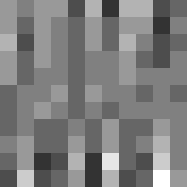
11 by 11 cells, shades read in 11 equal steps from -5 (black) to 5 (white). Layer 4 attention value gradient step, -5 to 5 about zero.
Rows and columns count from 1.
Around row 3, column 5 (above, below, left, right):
-1 -1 0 1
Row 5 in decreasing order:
1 1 0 0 0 0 0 0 0 -1 -1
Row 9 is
0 1 -1 -1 1 -1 1 -1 0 2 0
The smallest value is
-3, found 5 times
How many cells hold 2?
8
